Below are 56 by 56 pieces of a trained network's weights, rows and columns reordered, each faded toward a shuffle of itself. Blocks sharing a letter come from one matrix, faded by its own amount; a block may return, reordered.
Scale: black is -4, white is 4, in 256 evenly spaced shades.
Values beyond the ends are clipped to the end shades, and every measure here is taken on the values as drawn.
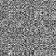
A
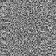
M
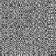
A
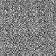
M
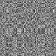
A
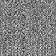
A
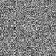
M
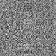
M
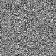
M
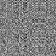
A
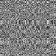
A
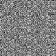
A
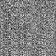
A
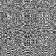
A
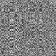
A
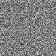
M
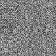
M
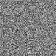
M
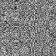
M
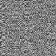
M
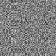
M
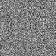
M
